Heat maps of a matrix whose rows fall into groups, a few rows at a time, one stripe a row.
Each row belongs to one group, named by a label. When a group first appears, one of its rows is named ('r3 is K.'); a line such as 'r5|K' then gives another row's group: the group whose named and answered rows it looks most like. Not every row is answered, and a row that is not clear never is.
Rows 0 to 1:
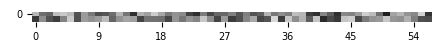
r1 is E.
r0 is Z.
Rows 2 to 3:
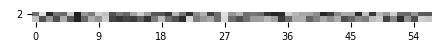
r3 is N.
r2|E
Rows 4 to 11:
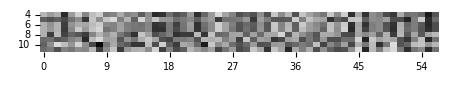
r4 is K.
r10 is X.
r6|K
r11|E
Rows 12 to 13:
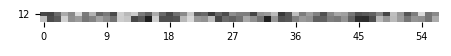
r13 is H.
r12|H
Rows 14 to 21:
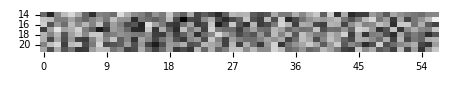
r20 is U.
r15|N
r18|K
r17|X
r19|N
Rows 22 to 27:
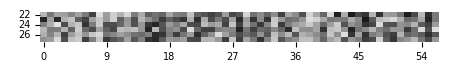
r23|E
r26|K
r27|U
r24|U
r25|H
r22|H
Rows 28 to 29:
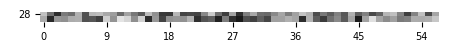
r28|E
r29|H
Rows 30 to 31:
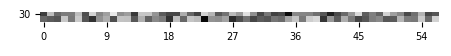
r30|E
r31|H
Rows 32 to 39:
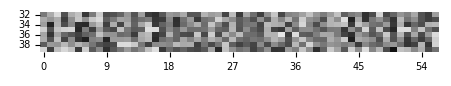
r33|K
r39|Z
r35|Z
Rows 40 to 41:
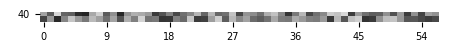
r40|N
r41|E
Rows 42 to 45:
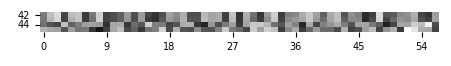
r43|U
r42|U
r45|X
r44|Z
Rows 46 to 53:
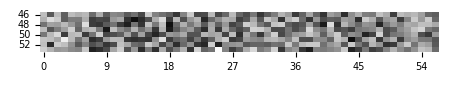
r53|X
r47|X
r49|Z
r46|Z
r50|U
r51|X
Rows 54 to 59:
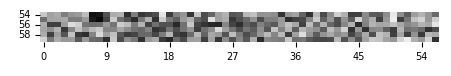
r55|X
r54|X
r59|Z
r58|N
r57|K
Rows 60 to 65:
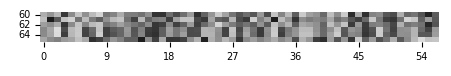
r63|U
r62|K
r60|K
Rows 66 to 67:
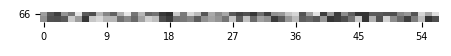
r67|E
